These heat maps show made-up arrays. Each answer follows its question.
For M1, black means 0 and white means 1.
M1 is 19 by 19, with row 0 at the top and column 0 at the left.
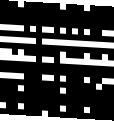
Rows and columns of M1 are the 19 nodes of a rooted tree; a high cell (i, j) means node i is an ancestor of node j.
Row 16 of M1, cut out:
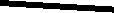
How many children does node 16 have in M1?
0
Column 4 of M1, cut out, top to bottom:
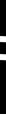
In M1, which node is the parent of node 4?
9
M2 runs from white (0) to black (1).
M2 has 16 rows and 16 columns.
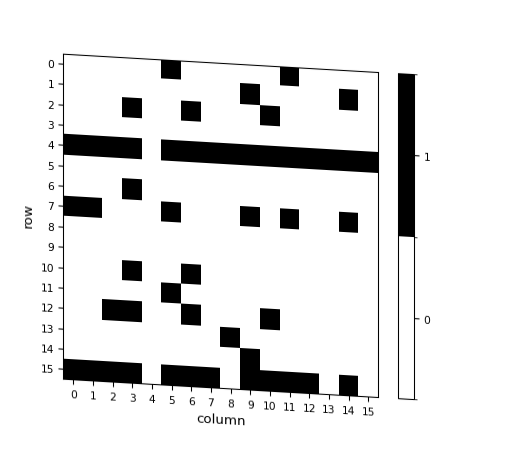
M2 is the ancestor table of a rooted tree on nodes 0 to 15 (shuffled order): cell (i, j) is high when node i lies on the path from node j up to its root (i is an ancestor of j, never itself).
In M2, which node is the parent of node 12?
15
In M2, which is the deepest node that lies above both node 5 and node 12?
15
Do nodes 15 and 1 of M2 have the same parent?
no
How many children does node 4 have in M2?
2
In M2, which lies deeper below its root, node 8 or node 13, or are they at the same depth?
node 8
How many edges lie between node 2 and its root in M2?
3
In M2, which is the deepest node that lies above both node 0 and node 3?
15
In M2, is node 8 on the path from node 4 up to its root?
no
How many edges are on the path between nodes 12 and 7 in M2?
2
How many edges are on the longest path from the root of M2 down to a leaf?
6
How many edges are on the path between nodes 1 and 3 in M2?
7
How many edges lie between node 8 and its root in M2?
2
